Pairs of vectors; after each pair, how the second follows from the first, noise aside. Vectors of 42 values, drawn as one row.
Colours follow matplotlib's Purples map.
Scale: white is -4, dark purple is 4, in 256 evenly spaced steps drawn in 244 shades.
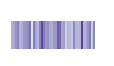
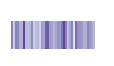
reversed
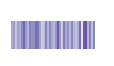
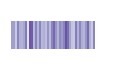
wrapped around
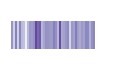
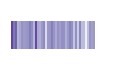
wrapped around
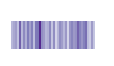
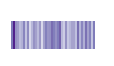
wrapped around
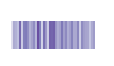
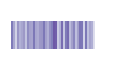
reversed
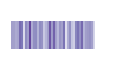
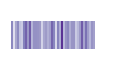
wrapped around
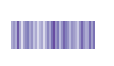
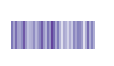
reversed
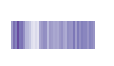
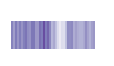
wrapped around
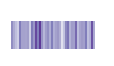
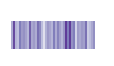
reversed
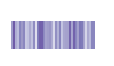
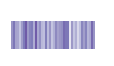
reversed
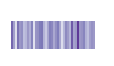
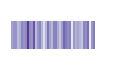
reversed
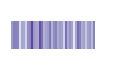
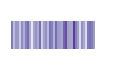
reversed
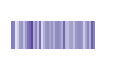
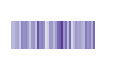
wrapped around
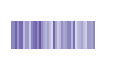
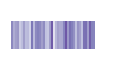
reversed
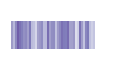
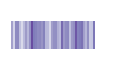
wrapped around
